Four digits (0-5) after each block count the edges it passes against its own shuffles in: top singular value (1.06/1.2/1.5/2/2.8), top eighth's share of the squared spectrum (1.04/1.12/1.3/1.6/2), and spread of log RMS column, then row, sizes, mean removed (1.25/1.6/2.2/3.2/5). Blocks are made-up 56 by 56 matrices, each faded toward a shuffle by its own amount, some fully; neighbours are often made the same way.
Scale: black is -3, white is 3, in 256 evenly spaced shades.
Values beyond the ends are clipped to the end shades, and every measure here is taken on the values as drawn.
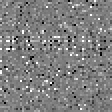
3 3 1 2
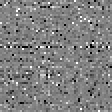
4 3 1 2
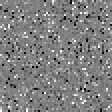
0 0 0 0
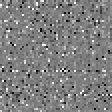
3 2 0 1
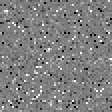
1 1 0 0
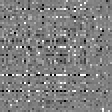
4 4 2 3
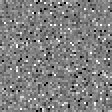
0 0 0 0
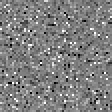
0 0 0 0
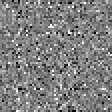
1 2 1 2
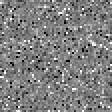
0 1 0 0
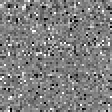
1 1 1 2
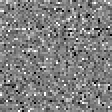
1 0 1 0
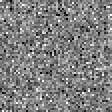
0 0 0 0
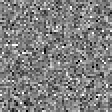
0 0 0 0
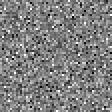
0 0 0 0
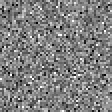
0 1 0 0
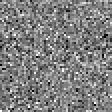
0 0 1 0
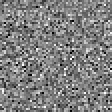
0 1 0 1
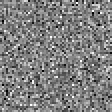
0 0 0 1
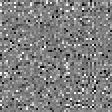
4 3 1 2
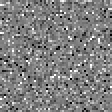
2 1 0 0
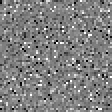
1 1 0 0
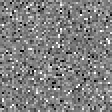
3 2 0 0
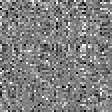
4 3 2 2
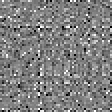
4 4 2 2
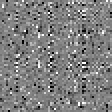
4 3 2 2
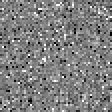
2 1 0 0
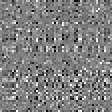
4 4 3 3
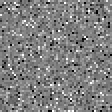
2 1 0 0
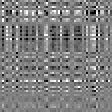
5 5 4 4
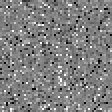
2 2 0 0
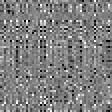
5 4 3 3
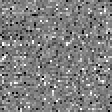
3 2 1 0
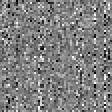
2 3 3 0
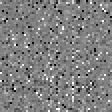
3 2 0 0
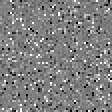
2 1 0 1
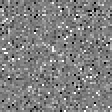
2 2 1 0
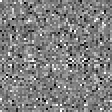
3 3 1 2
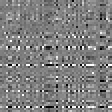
5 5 3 4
